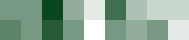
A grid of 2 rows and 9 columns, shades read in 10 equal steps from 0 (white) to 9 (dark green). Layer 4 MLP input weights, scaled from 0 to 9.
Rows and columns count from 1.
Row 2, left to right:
6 5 8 5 0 5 4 5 1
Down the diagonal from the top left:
5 5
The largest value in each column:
6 5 9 5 1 7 4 5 2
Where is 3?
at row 1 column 7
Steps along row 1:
same up down down up down down same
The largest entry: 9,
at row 1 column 3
